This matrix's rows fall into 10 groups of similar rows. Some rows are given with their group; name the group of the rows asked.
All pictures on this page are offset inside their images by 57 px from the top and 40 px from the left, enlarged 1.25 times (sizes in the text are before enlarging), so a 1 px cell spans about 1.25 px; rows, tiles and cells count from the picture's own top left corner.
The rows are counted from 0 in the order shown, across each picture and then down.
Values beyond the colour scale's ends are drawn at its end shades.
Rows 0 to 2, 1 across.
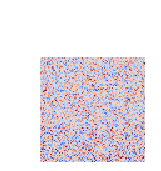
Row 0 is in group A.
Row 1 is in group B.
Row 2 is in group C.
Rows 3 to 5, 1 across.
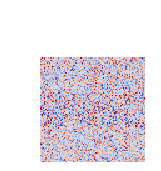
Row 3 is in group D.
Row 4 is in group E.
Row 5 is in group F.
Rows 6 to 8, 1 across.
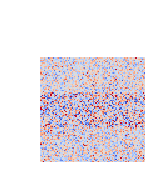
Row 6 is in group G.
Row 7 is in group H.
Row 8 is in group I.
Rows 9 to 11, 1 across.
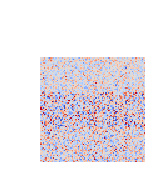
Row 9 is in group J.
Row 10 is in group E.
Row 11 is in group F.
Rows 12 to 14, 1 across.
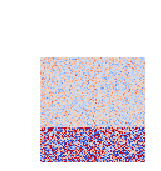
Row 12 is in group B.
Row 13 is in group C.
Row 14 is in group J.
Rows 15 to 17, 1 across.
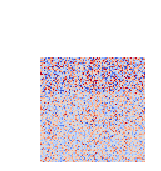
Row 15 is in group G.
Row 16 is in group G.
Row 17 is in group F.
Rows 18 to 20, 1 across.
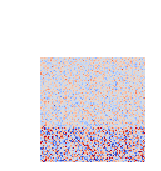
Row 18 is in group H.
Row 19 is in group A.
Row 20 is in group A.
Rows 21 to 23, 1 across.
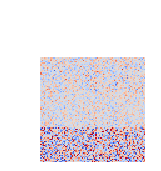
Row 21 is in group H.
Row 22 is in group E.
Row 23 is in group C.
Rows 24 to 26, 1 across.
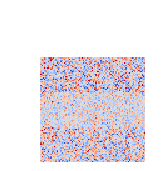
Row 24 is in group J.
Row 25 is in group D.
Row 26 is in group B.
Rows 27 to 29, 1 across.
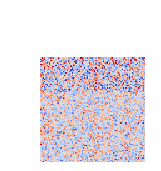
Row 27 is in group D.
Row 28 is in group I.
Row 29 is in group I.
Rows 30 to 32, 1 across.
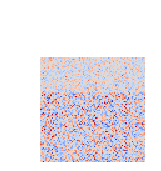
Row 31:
F
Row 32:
F
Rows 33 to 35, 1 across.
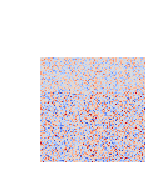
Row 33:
B
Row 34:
G
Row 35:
G
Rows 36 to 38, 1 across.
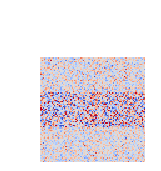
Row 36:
F
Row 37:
G
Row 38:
J
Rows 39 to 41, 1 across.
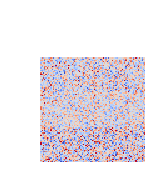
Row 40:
B
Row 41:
H
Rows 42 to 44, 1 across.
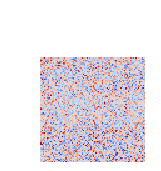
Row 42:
I
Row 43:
F
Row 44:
H
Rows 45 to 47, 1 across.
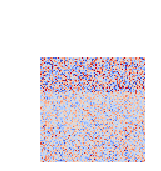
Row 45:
C
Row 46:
A
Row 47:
E
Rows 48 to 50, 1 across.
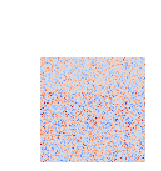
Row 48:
C
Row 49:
J
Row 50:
I
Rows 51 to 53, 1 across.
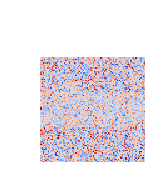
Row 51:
B
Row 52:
H
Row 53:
I
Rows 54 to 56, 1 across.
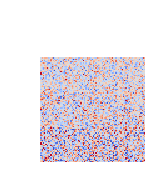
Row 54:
H
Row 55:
I
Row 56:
E
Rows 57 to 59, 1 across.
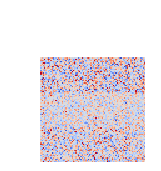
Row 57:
B
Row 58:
J
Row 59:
F
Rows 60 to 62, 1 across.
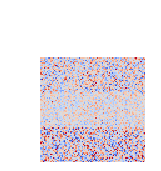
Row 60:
G
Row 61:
D
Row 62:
A
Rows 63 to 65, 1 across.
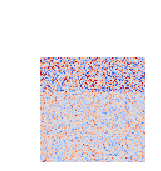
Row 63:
G
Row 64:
B
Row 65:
A
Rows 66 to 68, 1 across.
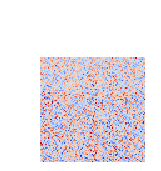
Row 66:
G
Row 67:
C
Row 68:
G
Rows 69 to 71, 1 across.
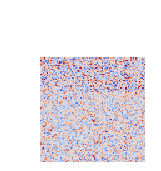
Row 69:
I
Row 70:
A
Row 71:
F
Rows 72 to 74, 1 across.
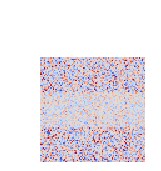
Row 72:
E
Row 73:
J
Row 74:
F
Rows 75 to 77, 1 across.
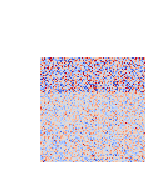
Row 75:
J
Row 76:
G
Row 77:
A
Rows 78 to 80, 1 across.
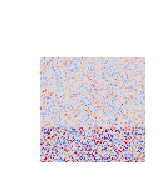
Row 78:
A
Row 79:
H
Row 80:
F
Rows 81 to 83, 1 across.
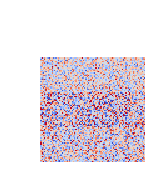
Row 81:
C
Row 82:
F
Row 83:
B
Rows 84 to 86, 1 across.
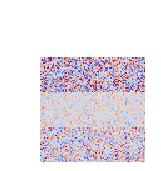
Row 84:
J
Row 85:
C
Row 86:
J
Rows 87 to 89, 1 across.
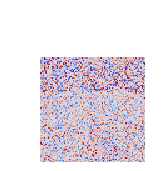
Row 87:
A
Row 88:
A
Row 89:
G
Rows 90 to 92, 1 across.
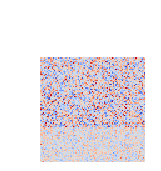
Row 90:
G
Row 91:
F
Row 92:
I
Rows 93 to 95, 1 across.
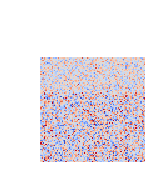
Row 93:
C
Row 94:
A
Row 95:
E
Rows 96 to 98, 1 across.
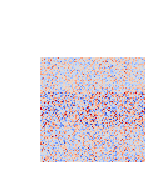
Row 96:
F
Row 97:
G
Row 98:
E
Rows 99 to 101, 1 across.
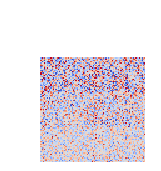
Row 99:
E
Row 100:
D
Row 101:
C
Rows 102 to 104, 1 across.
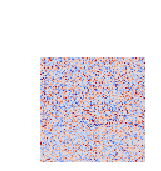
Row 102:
J
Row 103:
A
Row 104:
H
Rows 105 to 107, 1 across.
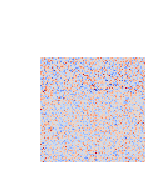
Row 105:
A
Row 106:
I
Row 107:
J
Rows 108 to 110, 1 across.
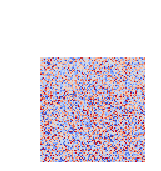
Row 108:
F
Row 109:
I
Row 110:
F
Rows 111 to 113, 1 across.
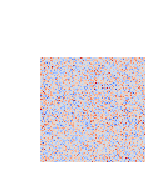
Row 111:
D
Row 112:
I
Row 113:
C
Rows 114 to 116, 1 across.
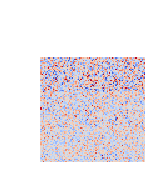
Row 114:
G
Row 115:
H
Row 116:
D
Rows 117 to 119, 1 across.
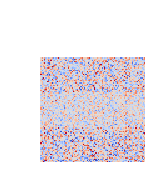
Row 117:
F
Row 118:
E
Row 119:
A
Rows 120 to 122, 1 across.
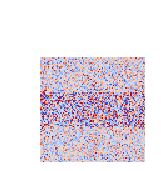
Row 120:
A
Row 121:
I
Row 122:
D
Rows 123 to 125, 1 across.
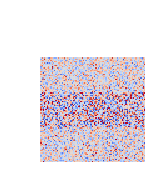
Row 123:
C
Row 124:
D
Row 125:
G
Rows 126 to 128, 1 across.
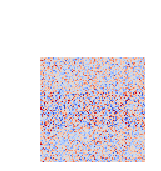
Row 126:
B
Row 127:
E
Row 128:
F
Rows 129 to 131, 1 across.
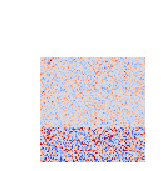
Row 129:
F
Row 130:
D
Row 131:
F
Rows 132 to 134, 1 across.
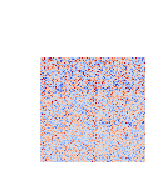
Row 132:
J
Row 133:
C
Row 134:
C
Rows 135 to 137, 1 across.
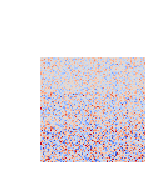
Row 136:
H
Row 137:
H
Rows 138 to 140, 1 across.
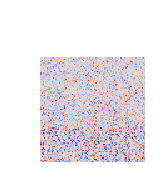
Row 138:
H
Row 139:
E
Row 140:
B
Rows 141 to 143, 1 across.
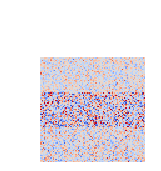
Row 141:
H
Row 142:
J
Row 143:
E
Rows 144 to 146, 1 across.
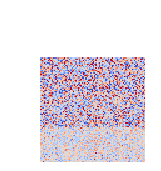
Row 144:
C
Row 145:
J
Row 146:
D
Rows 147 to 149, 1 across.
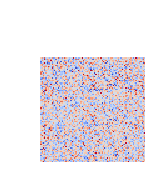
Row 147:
A
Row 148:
A
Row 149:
J
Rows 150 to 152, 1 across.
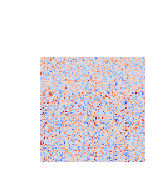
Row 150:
H
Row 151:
J
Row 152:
E
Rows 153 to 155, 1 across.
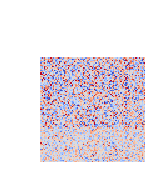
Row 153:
E
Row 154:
F
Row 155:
G
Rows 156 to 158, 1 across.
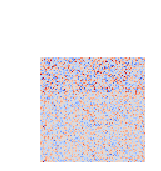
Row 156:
F
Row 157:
A
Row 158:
A
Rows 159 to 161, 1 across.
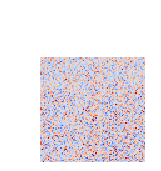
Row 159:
H
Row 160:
G
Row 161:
G
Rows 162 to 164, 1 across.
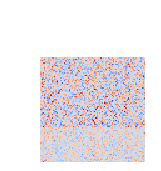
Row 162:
B
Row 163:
F
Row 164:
A
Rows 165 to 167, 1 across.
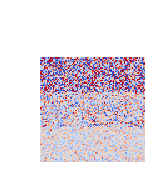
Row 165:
E
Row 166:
A
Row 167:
F
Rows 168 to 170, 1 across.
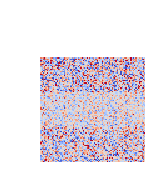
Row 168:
I
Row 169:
E
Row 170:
A
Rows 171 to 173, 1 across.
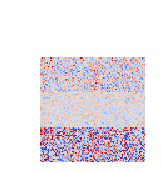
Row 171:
D
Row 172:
B
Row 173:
I
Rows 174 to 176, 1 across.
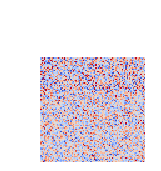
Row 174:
C
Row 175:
I
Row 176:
A
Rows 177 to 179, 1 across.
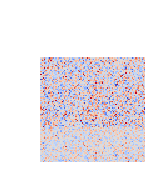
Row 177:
J
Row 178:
G
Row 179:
J
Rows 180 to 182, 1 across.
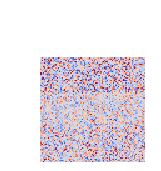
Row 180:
F
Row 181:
A
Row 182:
G
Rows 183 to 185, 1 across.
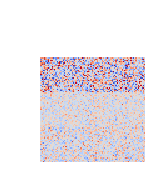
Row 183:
I
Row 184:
H
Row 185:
J
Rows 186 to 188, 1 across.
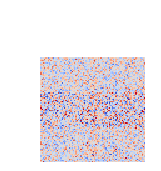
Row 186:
B
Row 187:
G
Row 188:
G
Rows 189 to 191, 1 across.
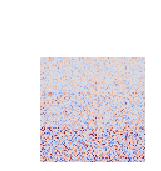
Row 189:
J
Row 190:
J
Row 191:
C
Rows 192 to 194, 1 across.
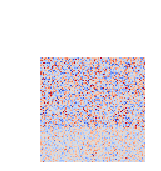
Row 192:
B
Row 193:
J
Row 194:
G
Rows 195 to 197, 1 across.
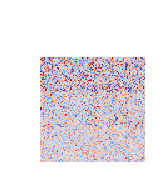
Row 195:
C
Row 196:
H
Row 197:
B
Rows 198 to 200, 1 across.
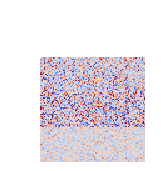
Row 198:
E
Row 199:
B
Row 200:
F
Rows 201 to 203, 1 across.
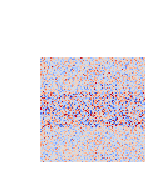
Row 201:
D
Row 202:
H
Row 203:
D
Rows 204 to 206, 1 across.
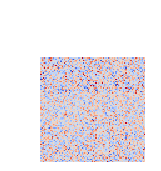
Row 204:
J
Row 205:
G
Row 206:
C
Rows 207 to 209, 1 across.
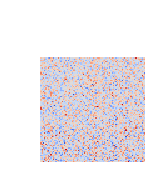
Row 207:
G
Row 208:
H
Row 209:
E
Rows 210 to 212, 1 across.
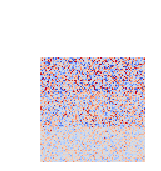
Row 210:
F
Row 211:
G
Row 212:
F
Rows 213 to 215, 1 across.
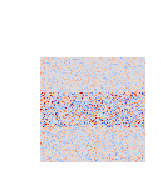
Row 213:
B
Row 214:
D
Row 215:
H
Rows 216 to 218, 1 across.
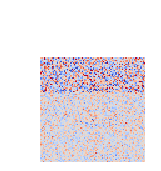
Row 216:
A
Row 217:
G
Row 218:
D
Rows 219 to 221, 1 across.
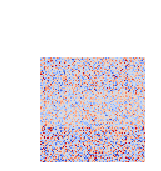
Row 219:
E
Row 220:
A
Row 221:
J
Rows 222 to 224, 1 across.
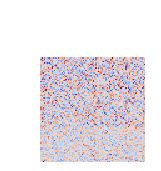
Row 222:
C
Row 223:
B
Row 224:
A
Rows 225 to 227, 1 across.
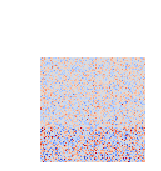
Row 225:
C
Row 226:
H
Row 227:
D
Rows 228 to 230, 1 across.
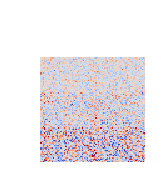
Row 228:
H
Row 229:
D
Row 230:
A
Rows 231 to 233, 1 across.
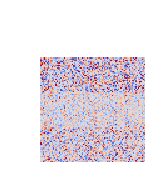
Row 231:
I
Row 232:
E
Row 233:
H
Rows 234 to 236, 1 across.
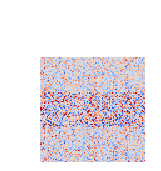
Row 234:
E
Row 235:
G
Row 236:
E
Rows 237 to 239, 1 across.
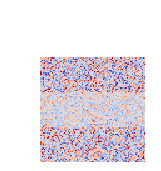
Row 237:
H
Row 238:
A
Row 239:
B
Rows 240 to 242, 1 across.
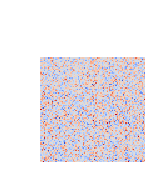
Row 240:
G
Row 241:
C
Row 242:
E
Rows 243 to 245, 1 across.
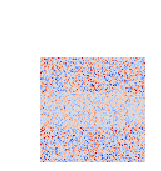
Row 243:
A
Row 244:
E
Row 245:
D
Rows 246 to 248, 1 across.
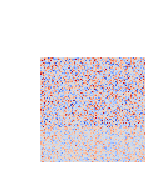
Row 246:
B
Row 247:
D
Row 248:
B
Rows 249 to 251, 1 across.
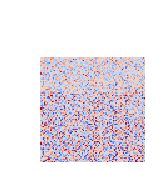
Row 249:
H
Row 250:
E
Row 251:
H
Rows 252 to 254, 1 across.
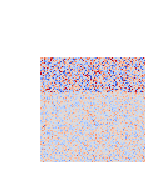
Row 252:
H
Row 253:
A
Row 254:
C
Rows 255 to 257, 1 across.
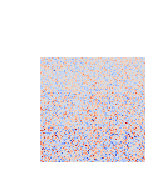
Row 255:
A
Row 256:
G
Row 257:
B
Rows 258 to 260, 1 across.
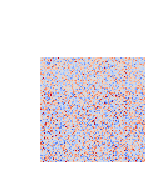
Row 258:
F
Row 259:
F
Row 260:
E
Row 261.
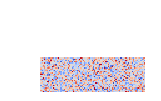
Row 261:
F
